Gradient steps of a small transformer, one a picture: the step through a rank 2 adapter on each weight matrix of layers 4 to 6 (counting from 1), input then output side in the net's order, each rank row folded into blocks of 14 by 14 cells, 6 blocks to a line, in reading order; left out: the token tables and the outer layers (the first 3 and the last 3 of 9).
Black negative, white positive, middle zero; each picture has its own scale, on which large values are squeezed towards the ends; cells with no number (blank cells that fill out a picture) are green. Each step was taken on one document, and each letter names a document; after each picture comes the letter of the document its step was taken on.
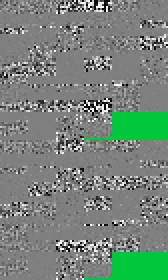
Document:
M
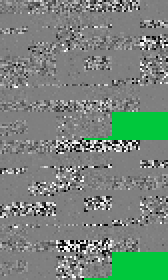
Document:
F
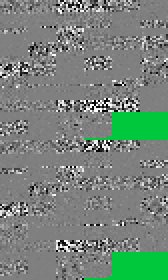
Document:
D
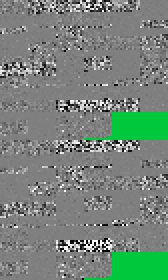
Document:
F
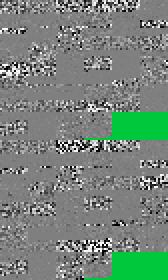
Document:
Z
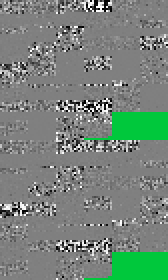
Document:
M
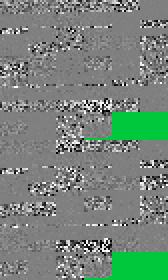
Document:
F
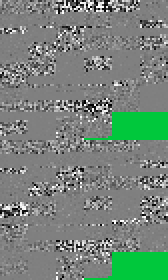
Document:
M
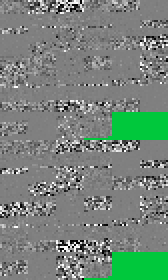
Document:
F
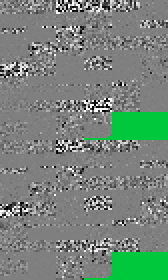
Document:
D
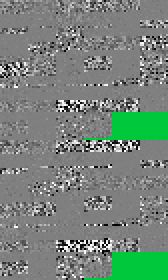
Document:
F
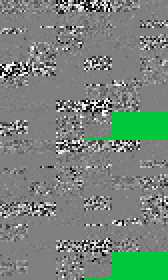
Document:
Z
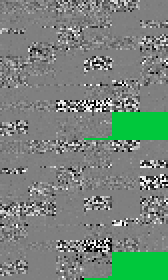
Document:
Z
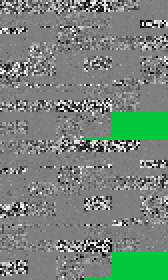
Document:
Z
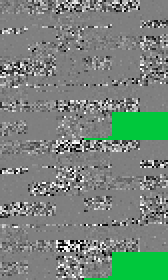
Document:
F
